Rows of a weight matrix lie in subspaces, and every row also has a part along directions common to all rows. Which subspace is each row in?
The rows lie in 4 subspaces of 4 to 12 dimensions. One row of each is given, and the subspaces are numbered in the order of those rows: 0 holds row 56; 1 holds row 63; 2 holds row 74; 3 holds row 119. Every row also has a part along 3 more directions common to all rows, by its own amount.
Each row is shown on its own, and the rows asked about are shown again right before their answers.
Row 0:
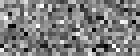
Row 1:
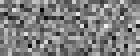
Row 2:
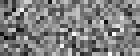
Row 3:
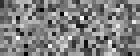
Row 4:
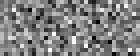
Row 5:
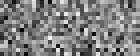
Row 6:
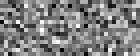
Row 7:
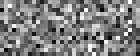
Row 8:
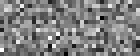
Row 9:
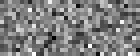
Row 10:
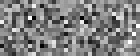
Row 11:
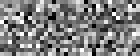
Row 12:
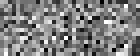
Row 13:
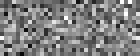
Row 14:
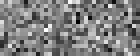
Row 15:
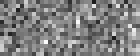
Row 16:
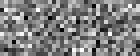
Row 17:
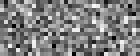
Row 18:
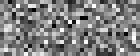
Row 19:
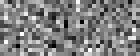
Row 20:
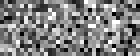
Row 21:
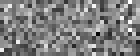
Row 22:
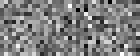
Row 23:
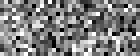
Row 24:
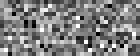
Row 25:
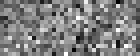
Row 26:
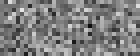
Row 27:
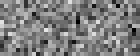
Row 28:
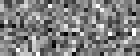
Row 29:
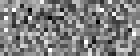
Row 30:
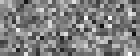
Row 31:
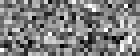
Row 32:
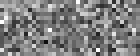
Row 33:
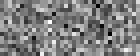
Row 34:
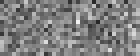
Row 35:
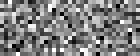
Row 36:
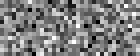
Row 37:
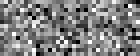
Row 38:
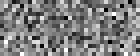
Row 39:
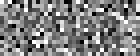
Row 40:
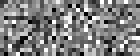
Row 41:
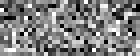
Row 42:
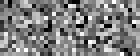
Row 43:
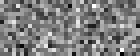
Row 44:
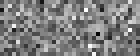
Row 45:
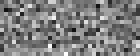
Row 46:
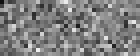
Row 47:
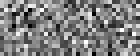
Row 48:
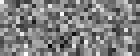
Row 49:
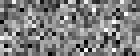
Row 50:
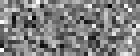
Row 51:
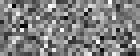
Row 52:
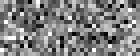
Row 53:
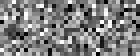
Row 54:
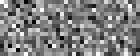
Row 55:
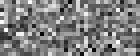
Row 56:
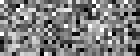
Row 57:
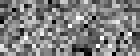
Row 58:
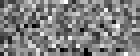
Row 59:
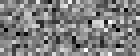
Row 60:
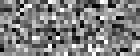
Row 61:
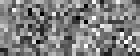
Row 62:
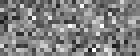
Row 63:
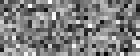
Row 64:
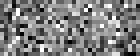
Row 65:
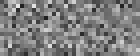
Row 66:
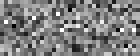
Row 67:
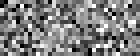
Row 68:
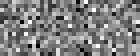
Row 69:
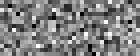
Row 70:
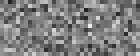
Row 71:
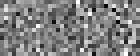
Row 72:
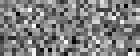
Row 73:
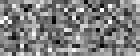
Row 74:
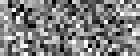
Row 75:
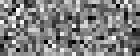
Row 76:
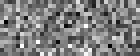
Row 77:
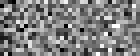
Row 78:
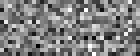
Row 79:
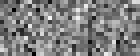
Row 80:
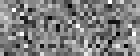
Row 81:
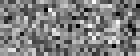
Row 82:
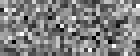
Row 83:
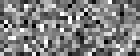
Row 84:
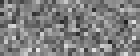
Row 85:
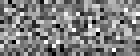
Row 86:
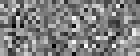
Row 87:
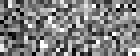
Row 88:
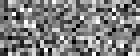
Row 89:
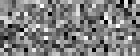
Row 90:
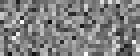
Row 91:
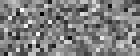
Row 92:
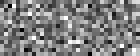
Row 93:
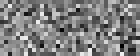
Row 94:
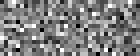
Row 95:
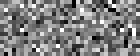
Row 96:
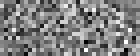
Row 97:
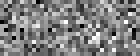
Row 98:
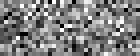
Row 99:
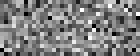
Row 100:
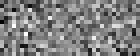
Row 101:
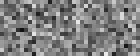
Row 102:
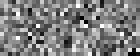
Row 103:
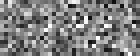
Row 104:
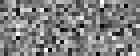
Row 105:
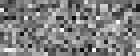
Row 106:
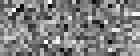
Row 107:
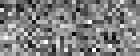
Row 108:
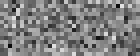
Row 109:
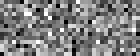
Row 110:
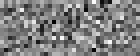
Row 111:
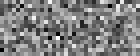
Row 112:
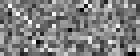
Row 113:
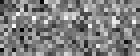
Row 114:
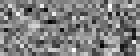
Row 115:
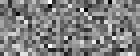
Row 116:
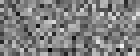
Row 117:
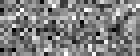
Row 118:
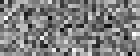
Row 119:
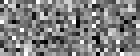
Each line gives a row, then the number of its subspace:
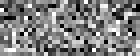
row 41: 1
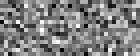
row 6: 3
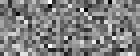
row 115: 2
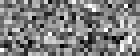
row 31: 3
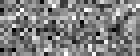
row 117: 1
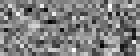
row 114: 2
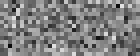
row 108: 0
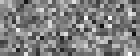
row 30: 0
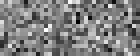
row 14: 0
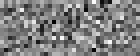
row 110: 2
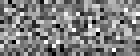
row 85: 1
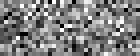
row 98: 3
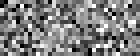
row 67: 3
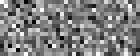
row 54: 0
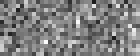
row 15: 0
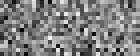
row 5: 3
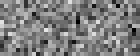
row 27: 0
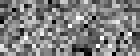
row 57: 2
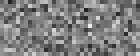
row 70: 1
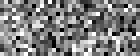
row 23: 3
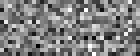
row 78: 1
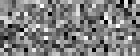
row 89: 3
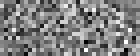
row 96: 3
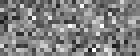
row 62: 3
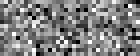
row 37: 2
